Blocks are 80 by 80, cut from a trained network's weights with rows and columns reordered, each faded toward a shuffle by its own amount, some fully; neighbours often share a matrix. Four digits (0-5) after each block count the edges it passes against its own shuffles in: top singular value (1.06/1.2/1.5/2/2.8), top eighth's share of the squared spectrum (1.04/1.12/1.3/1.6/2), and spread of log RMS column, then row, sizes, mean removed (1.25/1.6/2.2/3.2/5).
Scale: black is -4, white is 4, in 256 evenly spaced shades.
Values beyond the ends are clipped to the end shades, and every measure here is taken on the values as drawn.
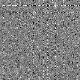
3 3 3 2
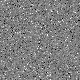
0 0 0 0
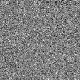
3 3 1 1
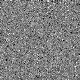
2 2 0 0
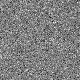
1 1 0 0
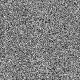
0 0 0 0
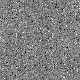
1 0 0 0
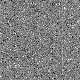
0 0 0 0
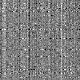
4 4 2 3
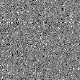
3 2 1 1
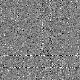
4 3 2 2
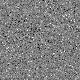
0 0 0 0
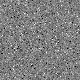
1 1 0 1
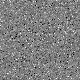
0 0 0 0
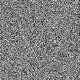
2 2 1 0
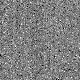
1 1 0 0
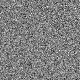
2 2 0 0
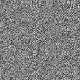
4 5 3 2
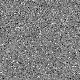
1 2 0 1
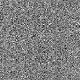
3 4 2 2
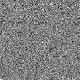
3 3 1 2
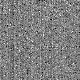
2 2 0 1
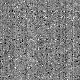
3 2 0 2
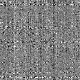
3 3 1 3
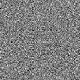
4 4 2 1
